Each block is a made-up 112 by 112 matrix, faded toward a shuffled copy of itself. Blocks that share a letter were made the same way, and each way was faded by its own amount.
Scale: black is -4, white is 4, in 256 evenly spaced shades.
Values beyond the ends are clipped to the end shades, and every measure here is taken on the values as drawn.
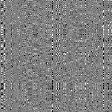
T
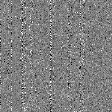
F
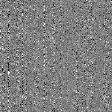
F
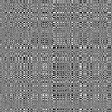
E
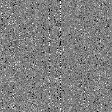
F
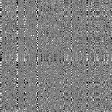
T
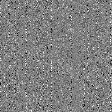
F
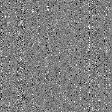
F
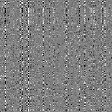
T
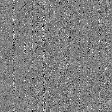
F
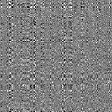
T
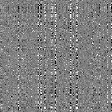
T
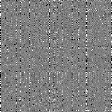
T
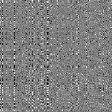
T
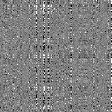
T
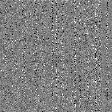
F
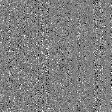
F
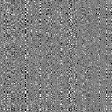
T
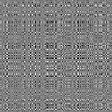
E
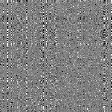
T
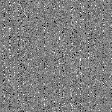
F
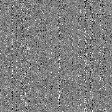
F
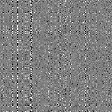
T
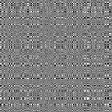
E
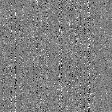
F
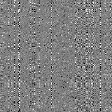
T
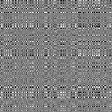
E
